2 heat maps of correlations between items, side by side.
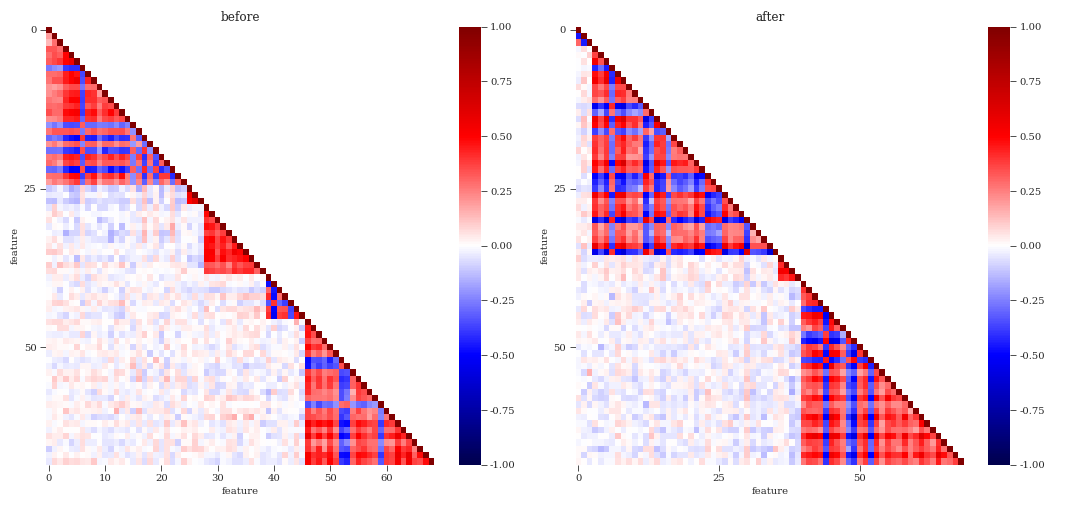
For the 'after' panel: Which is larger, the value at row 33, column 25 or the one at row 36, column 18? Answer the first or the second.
the second
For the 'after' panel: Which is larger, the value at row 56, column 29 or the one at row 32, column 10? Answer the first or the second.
the second
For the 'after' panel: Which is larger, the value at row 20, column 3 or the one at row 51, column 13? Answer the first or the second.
the first
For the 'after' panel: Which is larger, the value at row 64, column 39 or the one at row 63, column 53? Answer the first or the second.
the second
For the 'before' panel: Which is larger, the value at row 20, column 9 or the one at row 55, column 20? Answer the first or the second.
the first
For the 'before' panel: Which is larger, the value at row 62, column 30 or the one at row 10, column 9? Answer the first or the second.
the second
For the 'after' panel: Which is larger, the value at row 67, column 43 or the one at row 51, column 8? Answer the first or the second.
the first
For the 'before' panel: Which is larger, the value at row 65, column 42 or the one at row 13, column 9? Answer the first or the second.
the second
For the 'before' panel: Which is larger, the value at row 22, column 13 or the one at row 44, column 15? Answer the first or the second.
the second
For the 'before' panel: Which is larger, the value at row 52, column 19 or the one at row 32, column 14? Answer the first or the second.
the first
